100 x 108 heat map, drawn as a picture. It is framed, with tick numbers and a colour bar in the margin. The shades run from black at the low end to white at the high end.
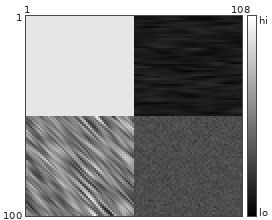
The table splits into 2 rows of 2 panels. Panel 1,1: very high, flat. Panel 1,2: very low, streaked across, faint in contrast. Panel 2,1: middling, slanting down to the right, strong in contrast. Panel 2,2: low, fine-grained, faint in contrast.
